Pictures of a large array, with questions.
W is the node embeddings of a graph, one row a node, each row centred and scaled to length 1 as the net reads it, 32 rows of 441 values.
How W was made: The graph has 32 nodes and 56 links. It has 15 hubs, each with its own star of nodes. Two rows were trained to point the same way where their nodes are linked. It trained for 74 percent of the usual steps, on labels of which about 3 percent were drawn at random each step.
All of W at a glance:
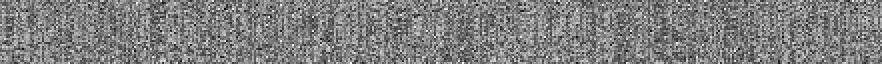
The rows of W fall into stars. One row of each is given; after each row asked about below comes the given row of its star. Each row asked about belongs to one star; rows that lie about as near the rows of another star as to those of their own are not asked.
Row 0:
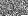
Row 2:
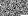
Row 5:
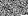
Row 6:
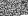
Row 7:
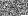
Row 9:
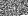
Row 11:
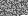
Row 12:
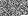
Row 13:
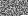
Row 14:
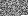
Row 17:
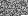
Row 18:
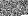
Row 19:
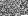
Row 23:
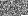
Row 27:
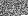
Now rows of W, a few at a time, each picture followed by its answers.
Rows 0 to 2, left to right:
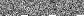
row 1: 6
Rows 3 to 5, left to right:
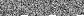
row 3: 0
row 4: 9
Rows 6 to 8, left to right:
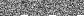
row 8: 11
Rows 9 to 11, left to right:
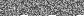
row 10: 5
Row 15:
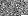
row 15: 17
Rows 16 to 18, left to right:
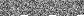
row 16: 12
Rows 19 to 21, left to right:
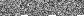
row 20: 2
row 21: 14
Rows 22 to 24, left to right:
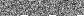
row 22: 7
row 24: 27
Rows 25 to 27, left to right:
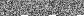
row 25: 11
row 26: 18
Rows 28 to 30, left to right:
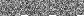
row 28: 19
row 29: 23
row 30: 23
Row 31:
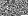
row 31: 13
